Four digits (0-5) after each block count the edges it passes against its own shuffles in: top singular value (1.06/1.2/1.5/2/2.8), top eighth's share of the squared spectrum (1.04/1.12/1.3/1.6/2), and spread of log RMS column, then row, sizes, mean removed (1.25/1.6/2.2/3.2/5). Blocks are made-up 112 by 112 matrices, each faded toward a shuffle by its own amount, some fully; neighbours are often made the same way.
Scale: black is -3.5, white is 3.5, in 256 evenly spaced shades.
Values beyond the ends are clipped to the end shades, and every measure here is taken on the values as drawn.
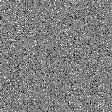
3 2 1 0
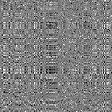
5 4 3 3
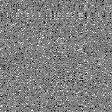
4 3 2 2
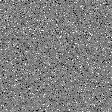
2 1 0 0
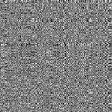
5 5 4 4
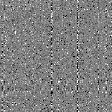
4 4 3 1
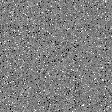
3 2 1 0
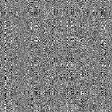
4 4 4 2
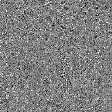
3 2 2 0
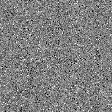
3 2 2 0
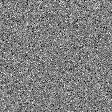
1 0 0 0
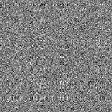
4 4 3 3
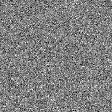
3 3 1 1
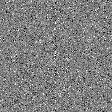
1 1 1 0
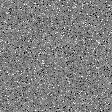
0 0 0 0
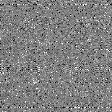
4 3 1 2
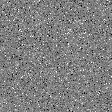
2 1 0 0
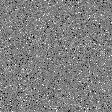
1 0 0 0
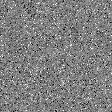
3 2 0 1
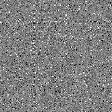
4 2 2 1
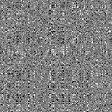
5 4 3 3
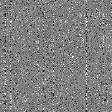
4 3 2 1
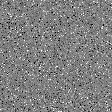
2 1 0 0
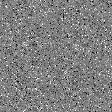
3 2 0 0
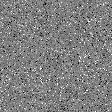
2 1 0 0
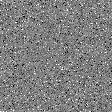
2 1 0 0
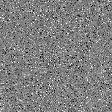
3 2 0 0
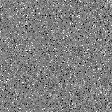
3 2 1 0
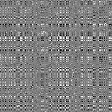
5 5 4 4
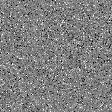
3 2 0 0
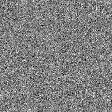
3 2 0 1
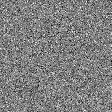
2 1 0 0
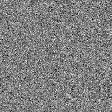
3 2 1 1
